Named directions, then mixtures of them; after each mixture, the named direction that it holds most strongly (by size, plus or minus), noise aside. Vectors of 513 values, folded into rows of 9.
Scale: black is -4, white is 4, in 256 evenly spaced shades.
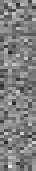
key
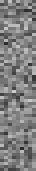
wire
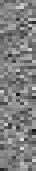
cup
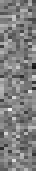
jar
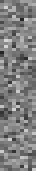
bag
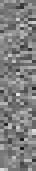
cup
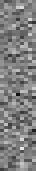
cup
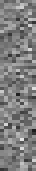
cup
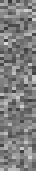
wire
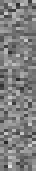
key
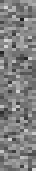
bag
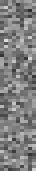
bag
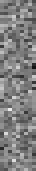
jar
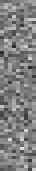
bag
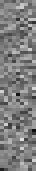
cup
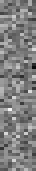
jar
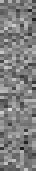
wire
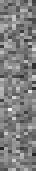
jar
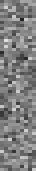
bag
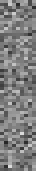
key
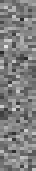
bag
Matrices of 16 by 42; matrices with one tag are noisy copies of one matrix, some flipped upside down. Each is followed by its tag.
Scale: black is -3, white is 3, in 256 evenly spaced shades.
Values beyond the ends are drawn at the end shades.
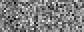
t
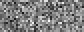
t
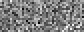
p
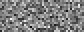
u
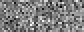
t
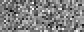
t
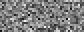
u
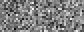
t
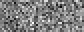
t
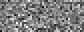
u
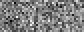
t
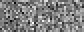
t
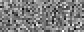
p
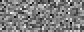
u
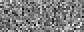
p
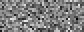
u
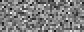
u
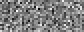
p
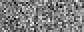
t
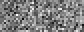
t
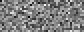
u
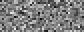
u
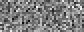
p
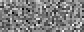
p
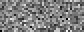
u
